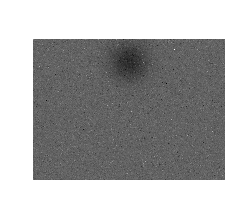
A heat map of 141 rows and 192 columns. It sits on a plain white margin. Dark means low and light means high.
The top middle is the ninth with the lowest average. One dip sinks in the top middle. No row or column stands out.
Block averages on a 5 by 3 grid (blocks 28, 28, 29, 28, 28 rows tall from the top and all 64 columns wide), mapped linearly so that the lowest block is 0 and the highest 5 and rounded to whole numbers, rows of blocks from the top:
5 0 5 / 5 2 5 / 5 5 5 / 5 5 5 / 5 5 5
